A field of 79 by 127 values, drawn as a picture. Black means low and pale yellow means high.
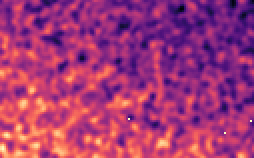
Mirror symmetry: none. Odd rows or columns: none. Lone odd cells: 3, each higher than its neighbours. Ninth with the highest average: bottom left. Grain: blotchy. Slope: up to the bottom left. Ninth with the lowest average: top right.
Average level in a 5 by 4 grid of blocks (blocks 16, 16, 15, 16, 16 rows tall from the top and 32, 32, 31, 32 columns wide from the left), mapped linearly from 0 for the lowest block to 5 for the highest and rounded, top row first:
1100 / 2211 / 3321 / 4322 / 5443
